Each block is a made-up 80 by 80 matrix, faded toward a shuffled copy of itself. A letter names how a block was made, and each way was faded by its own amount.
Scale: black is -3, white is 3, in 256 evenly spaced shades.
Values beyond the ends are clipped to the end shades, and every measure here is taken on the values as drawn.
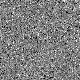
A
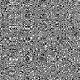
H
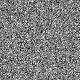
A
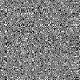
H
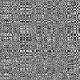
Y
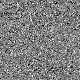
A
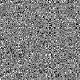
H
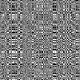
Y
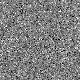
A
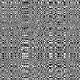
Y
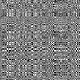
Y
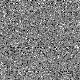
A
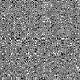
H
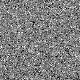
A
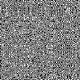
H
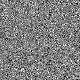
A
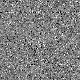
A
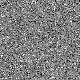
A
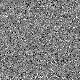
A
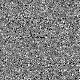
A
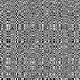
Y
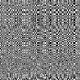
Y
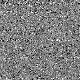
A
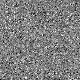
A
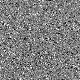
A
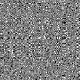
H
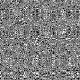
H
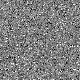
A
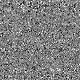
A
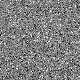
A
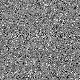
A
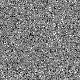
A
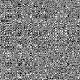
H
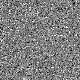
A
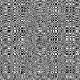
Y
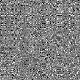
H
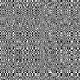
Y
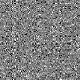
H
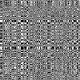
Y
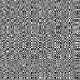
Y
